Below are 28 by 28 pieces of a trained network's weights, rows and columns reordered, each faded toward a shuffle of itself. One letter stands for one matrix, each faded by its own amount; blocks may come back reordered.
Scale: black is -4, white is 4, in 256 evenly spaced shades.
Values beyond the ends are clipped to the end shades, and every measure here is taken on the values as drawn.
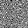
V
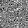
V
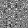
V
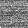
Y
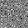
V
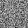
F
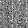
F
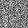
F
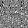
V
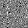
V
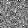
V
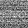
Y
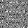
V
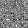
F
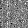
F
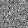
V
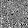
F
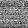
Y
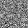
F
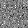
F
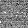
Y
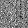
F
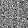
F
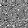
V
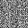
F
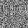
V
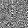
V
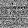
Y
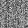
F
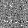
F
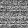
Y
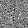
V
